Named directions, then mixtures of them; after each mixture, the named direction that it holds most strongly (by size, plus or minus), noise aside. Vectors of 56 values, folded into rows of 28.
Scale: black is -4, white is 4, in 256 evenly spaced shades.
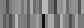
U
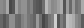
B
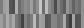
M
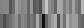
B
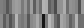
U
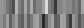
U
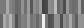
U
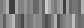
B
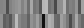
U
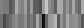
B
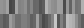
B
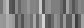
M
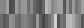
B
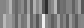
U
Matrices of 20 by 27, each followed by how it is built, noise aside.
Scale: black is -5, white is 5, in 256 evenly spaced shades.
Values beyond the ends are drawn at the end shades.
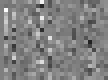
uneven columns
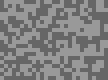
noise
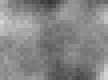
smooth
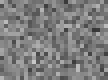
noise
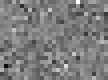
noise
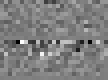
uneven rows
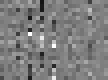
uneven columns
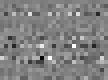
uneven rows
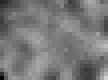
smooth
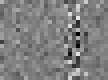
uneven columns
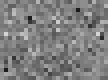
noise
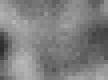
smooth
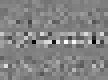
uneven rows
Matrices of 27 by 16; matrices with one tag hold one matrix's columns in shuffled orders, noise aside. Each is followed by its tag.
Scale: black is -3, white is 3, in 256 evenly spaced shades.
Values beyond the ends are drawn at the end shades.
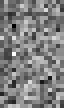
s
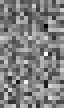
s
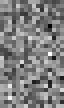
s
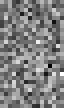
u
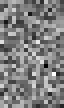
u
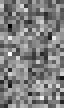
s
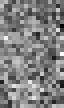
s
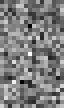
s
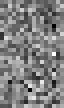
s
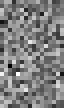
u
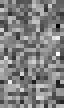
s
